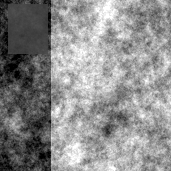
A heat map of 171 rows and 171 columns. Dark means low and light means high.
Lone odd cells: none. Ninth with the lowest average: top left. Seam: vertical, 30% of the way across, the right part higher. Odd patch: calmer, in the top left. Stripes: none. Calmest part: top left.
